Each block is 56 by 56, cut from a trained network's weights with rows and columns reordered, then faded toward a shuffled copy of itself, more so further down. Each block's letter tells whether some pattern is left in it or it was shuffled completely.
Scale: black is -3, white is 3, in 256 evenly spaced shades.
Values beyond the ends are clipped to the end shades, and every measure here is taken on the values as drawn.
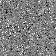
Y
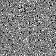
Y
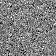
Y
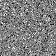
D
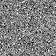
Y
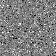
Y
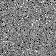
D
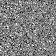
D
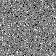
Y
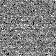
Y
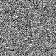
Y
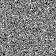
D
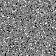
D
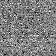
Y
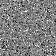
D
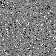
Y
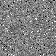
D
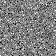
D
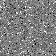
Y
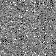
Y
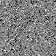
Y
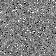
D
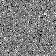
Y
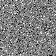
D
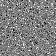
D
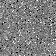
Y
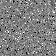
D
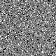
Y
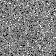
D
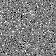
D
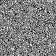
D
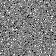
D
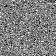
D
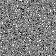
D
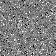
Y
